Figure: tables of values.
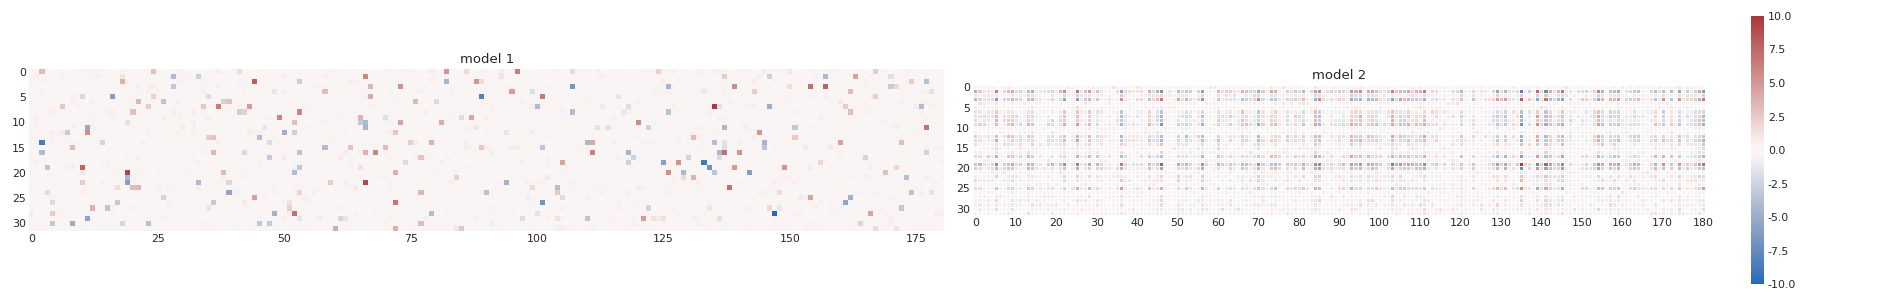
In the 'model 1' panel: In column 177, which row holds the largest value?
11
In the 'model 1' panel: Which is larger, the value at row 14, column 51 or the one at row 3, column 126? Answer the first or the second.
the first
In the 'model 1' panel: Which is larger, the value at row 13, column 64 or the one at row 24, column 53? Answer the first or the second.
the second
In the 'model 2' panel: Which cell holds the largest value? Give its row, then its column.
19, 135
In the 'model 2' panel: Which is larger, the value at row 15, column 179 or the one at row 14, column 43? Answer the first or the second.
the first
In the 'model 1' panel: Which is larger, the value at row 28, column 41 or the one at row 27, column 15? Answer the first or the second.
the first
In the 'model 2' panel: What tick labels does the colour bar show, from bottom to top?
-10.0, -7.5, -5.0, -2.5, 0.0, 2.5, 5.0, 7.5, 10.0
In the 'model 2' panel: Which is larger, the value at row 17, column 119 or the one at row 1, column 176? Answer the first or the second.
the first
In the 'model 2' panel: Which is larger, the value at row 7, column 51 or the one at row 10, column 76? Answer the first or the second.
the first
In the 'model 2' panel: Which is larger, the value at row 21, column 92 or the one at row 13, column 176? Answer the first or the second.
the first
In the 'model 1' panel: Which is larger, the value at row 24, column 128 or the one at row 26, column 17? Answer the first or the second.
the first
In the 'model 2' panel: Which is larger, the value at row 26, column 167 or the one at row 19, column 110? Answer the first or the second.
the first
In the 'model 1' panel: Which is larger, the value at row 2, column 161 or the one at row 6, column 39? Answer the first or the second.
the second
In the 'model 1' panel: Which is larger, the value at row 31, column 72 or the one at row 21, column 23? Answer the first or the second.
the first
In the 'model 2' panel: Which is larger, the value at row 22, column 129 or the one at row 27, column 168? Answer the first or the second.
the first
